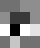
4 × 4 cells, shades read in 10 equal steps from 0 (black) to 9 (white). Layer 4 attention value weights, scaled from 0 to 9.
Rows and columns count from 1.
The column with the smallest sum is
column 2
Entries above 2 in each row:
4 2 3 4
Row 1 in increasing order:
4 4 5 5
